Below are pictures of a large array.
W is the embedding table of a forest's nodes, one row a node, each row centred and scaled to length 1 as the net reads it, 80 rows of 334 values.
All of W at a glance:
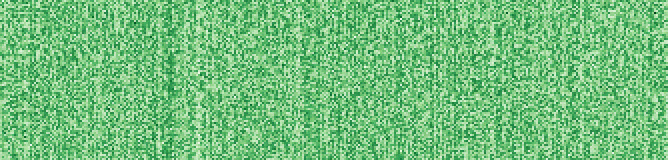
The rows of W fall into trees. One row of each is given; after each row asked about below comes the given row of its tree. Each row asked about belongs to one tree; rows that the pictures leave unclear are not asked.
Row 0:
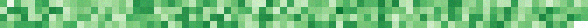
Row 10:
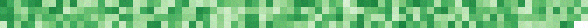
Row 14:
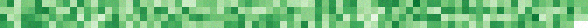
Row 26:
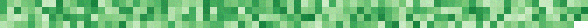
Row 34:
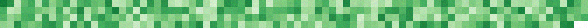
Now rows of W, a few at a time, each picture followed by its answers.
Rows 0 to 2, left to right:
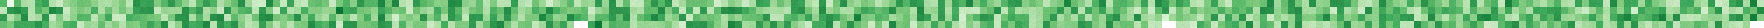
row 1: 14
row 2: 26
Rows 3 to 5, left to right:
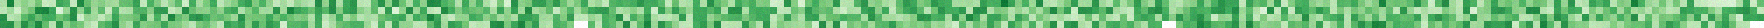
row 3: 14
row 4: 34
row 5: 0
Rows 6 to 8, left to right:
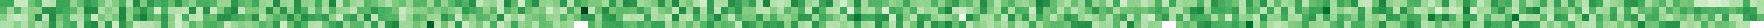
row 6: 26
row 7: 0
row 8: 0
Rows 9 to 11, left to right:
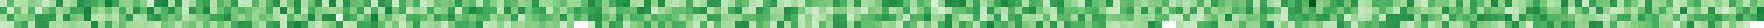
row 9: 26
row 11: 26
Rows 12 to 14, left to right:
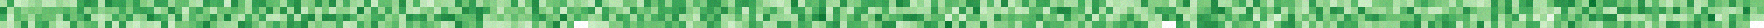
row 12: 26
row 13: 26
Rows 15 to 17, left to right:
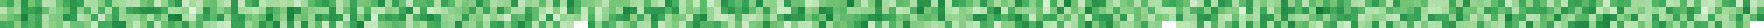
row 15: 14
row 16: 14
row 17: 34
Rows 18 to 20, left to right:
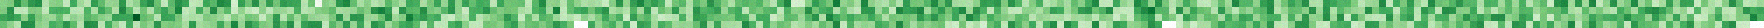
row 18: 10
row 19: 34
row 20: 26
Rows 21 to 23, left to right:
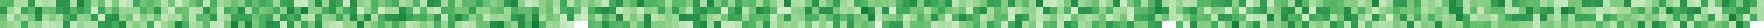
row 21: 14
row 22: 34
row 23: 34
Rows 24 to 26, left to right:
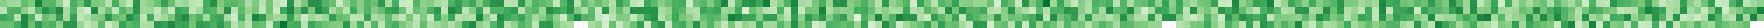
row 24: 0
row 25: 26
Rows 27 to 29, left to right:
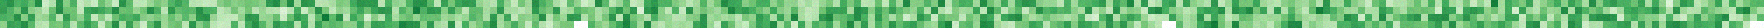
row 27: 10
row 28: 14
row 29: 14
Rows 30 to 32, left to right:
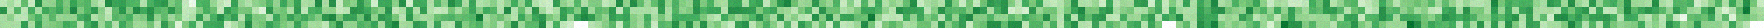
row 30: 26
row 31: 34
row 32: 14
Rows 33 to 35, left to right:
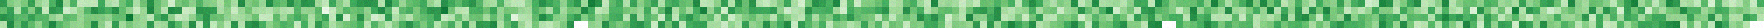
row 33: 10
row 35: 0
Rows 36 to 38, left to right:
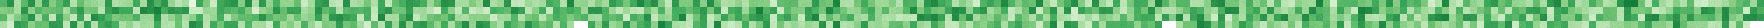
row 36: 34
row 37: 34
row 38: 0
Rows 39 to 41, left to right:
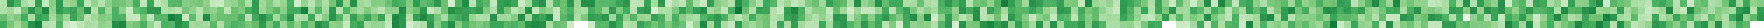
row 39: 14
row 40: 10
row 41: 34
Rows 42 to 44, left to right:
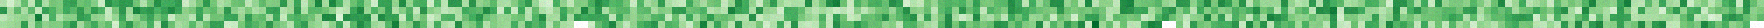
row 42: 26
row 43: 10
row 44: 34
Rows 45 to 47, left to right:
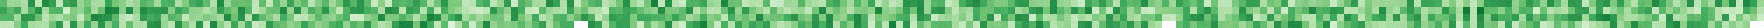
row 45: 34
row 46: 14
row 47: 14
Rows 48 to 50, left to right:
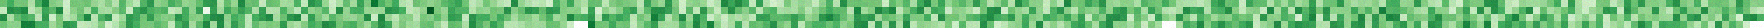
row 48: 0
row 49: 14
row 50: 0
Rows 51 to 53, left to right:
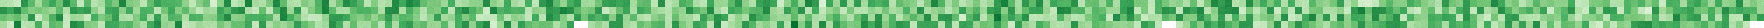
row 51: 34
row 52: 10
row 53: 0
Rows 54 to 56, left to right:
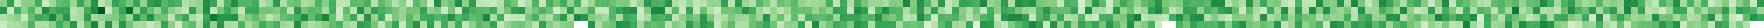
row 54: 26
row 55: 14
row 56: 0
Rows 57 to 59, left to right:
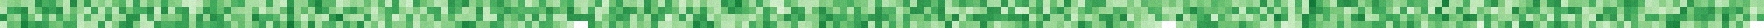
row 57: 0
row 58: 14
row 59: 0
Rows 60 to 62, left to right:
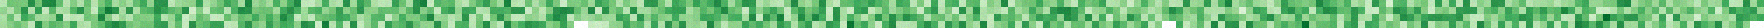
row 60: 34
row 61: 26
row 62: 34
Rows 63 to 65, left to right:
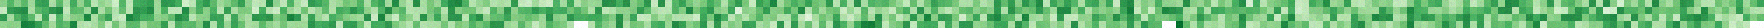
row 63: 0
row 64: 10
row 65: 14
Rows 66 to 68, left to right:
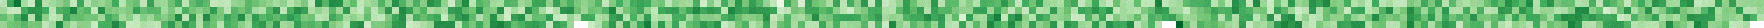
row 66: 14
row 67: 34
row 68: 14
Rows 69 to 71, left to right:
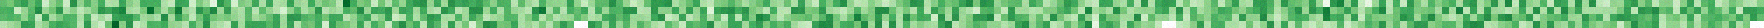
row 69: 10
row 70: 14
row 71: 26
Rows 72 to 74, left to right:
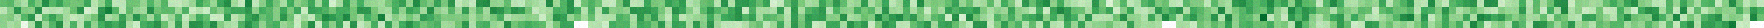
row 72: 34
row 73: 26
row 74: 26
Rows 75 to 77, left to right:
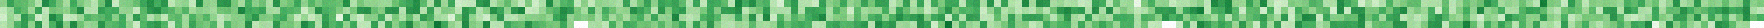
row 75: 34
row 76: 26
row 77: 0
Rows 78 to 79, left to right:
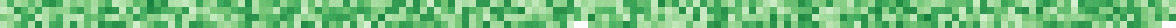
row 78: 34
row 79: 0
